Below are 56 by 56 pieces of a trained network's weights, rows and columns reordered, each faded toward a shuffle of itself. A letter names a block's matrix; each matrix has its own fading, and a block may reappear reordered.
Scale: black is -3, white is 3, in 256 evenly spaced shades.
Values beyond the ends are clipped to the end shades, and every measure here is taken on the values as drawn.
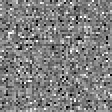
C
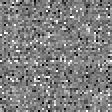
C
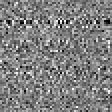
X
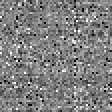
C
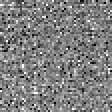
C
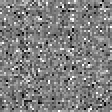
C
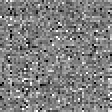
C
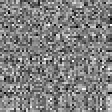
X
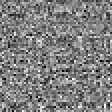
X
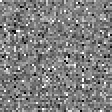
C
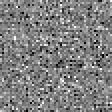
C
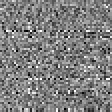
X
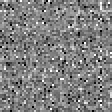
C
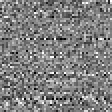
X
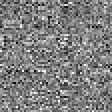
X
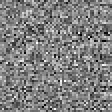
X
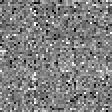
C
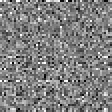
X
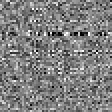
X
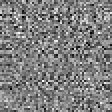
X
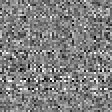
X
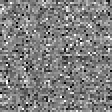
C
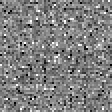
C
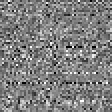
X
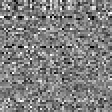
X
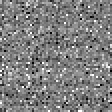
C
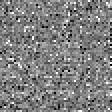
C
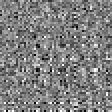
X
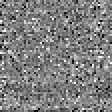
C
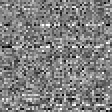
X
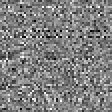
X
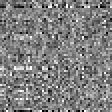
X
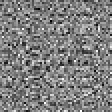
X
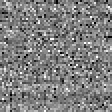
C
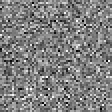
X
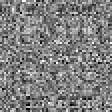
X
